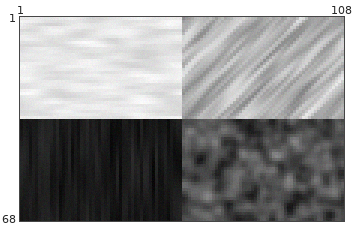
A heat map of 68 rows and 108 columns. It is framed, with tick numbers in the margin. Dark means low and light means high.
It is made of 2 by 2 panels. Panel 1,1: very high, streaked across, faint in contrast. Panel 1,2: high, slanting up to the right. Panel 2,1: very low, streaked downward, faint in contrast. Panel 2,2: low, blotchy.
